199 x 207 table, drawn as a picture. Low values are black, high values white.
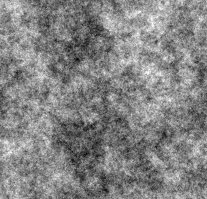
Average level on the scale: 50%. Grain: blotchy. Ninth with the lowest average: bottom middle. Stripes: none.
